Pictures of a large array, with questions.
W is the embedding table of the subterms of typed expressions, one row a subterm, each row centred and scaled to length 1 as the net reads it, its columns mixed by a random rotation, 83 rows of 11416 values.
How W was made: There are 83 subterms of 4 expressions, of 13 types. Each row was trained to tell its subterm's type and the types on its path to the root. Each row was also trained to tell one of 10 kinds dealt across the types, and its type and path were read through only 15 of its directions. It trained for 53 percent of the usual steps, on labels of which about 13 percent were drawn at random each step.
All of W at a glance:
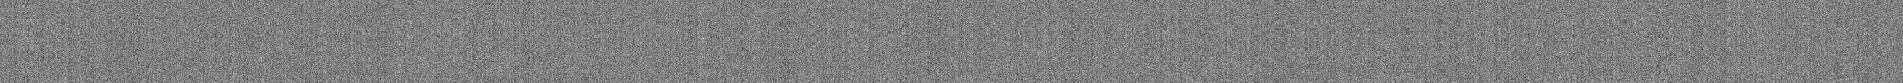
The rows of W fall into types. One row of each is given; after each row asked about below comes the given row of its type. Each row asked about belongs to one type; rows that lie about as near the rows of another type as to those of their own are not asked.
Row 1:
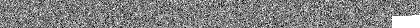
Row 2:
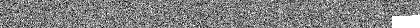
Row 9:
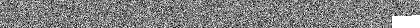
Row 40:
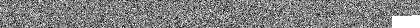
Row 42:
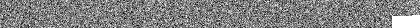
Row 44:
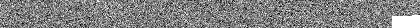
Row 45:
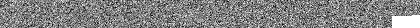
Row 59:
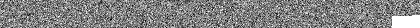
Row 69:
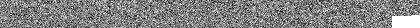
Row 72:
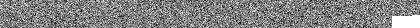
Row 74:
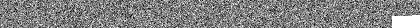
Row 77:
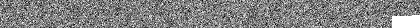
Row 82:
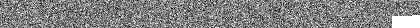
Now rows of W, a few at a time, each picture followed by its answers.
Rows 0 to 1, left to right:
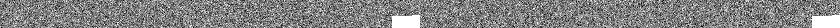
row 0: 42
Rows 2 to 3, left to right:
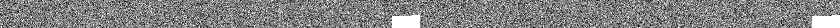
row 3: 59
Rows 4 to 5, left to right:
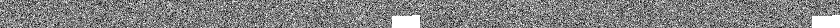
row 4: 59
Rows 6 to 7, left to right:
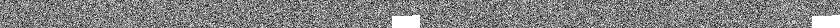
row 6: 44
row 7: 72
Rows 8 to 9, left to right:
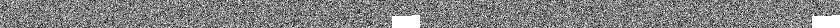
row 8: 1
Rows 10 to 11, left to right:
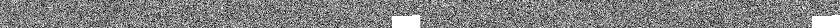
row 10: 82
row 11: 72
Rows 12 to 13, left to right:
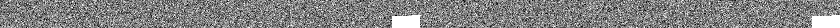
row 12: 45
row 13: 77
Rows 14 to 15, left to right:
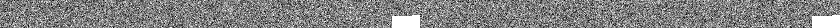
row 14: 42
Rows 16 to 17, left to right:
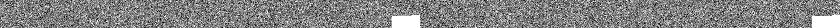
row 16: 77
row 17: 2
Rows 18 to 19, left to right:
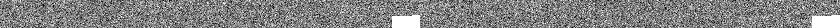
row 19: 72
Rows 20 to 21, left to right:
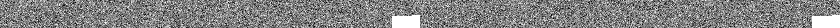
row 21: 74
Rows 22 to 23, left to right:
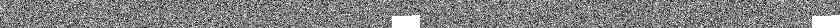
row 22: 77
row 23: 72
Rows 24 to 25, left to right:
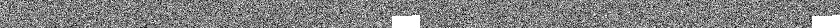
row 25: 45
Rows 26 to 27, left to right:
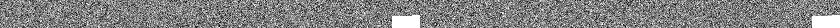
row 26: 59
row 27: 40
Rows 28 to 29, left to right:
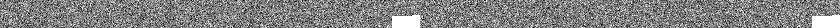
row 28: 44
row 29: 42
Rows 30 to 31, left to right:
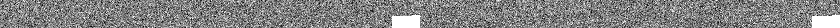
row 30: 1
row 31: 72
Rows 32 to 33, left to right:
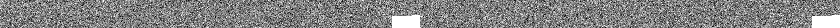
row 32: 72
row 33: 1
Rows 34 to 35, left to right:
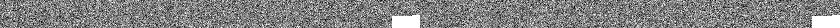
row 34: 44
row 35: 45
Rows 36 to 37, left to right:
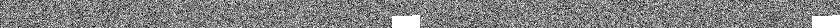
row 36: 82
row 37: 74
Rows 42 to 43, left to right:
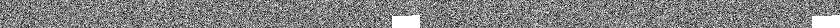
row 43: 69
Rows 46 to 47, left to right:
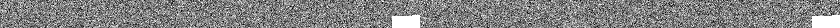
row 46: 74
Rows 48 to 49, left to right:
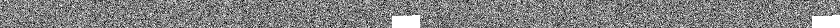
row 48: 1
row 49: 44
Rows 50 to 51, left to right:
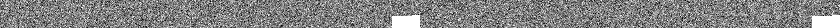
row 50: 1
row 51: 59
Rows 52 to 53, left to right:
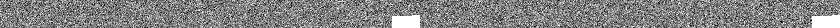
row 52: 77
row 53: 45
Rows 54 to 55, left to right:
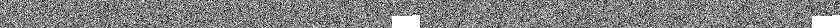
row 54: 82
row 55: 59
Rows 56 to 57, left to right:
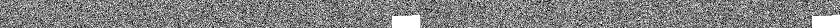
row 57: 2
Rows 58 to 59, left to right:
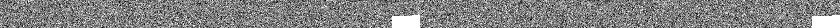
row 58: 2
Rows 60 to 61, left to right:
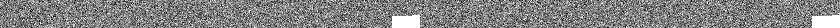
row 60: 2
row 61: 1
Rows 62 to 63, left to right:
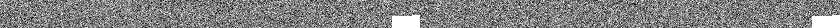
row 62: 72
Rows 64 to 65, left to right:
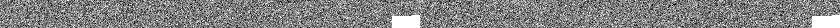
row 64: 2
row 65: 69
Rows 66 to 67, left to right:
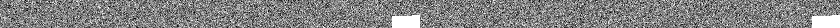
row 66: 77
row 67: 77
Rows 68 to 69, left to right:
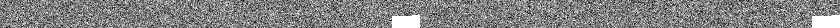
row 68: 42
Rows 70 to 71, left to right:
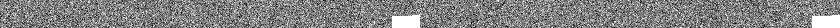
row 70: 74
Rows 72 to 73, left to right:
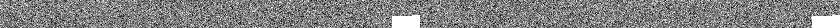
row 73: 82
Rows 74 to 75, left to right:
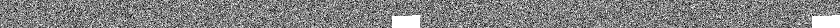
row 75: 77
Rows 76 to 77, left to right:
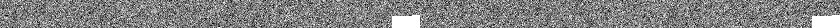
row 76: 59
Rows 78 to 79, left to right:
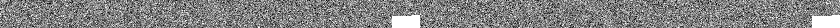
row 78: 69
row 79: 42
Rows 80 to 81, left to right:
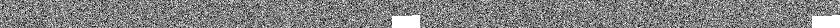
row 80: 1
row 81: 59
